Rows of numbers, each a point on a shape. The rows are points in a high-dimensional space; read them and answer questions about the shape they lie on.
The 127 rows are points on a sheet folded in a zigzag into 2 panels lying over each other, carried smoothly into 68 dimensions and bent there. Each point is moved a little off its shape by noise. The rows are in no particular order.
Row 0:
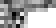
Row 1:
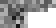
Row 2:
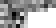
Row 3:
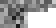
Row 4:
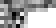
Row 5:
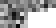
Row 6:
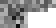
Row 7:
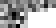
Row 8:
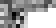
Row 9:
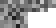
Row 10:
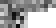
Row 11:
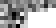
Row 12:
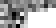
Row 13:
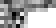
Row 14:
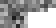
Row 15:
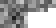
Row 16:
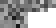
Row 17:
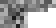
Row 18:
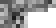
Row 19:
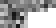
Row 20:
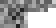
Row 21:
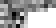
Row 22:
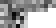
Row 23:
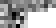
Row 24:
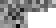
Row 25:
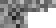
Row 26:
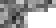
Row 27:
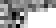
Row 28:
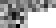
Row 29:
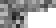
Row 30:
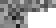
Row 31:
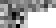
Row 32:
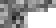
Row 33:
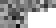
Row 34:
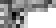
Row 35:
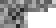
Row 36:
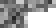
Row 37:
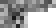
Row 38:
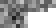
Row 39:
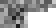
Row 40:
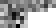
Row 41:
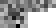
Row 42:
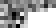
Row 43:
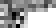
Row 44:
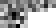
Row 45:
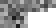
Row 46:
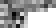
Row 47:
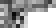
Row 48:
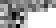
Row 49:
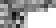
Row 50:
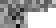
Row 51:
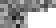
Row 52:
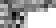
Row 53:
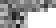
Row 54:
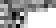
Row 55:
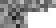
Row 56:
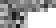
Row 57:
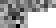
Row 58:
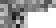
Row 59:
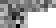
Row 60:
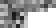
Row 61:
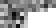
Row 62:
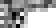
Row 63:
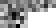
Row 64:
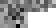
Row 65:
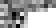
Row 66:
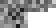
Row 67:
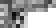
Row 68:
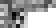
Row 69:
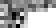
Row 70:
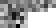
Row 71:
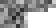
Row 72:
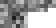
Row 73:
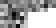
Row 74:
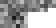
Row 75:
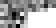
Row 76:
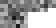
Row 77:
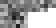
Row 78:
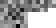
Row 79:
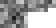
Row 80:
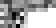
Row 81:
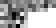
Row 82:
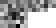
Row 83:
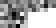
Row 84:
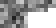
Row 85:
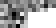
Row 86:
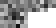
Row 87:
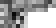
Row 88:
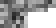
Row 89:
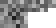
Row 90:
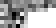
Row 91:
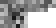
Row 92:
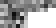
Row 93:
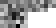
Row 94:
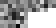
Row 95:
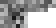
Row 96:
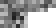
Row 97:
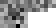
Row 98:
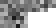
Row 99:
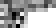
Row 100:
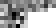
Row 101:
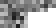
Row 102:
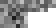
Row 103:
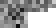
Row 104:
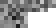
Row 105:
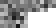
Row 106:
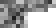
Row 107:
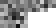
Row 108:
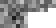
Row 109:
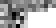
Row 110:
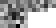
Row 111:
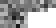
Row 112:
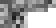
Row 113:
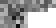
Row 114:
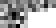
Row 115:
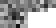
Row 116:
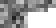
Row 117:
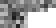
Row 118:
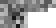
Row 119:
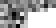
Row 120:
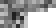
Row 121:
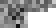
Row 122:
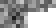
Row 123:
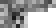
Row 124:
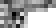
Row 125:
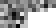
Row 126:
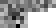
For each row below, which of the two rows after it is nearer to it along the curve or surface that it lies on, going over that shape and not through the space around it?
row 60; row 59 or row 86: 86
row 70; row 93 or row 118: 93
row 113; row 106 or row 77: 106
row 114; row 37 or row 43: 43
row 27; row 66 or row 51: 51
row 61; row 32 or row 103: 32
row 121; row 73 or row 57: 57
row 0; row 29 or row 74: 29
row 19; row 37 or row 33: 33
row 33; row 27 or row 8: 27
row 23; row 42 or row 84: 42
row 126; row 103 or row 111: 103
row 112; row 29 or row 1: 1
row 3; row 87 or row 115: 87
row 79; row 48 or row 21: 21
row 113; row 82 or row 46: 82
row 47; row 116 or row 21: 21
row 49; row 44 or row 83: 83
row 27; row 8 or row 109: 109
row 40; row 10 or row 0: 10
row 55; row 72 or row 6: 72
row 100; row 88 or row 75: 75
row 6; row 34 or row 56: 34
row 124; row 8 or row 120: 120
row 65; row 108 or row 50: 108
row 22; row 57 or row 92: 57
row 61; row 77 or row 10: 77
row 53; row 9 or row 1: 9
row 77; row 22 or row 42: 42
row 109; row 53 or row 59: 59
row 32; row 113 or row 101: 101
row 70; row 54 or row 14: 54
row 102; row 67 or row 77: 77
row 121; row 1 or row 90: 1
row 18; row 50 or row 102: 50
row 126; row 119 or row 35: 35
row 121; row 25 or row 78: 78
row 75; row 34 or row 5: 5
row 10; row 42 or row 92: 42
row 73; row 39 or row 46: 46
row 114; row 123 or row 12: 12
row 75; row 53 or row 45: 53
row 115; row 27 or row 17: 27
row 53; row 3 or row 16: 16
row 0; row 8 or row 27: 27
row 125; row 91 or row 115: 115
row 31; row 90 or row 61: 90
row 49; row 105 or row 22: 105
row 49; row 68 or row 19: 19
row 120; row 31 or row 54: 54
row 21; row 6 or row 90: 90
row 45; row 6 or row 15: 15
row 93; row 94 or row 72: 94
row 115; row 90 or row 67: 90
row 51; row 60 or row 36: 60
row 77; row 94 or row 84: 94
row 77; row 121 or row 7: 7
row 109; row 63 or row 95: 63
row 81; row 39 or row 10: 10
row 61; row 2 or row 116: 2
